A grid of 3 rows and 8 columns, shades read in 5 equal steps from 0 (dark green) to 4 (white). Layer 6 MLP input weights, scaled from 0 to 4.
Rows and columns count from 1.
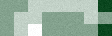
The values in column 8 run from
0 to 2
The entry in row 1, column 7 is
3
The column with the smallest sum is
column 8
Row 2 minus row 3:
0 0 -1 0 0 0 1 2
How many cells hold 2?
12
